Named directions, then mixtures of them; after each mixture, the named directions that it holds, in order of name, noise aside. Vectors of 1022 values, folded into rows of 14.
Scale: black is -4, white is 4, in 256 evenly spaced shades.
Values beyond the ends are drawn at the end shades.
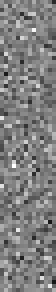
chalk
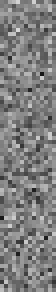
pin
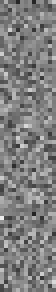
chalk, pin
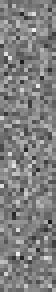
chalk, pin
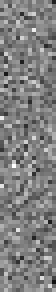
chalk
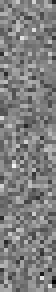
chalk, pin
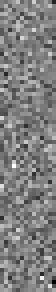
chalk, pin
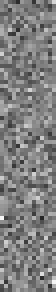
chalk, pin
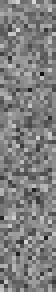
pin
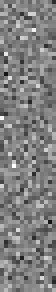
chalk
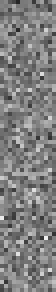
pin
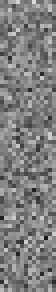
pin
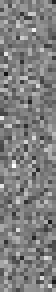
chalk
